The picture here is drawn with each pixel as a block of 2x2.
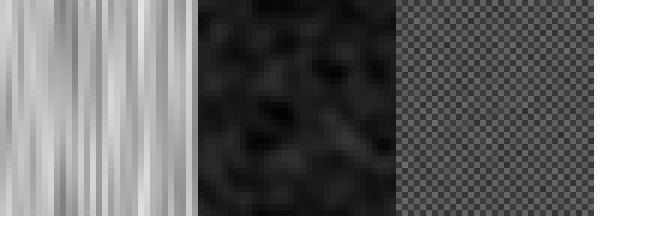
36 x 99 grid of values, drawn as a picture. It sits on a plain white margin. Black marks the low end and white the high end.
The table splits into one row of 3 panels. Panel 1,1: high, streaked downward. Panel 1,2: very low, blotchy, faint in contrast. Panel 1,3: low, checkered.
